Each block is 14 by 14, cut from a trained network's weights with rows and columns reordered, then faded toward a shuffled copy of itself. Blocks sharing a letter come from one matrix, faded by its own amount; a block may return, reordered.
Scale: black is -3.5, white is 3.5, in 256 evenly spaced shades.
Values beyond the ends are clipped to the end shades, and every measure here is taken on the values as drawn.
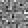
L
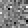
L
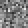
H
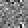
L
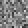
H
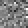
L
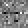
L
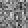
H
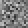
H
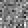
L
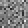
H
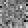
L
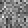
H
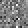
L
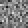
H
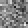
H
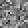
H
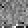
L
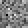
H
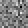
L
